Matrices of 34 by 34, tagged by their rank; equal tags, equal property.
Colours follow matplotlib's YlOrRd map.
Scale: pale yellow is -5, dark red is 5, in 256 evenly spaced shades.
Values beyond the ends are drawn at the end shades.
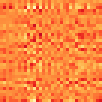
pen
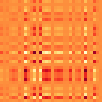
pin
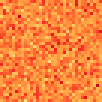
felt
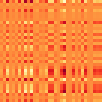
pin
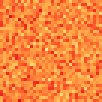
felt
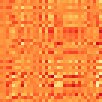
pen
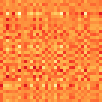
pen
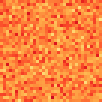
felt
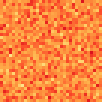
felt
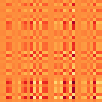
pin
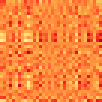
pen
